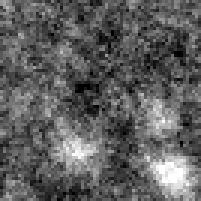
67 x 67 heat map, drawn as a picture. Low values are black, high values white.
There are three bumps. Neither half mirrors the other. The field is mottled with small blotches. The ninth with the highest average is the bottom right.
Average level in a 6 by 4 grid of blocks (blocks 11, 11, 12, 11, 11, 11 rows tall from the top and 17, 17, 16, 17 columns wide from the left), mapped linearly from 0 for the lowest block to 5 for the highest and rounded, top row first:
1 1 1 1
1 1 0 0
1 0 1 1
2 1 1 3
1 4 1 3
1 1 1 5
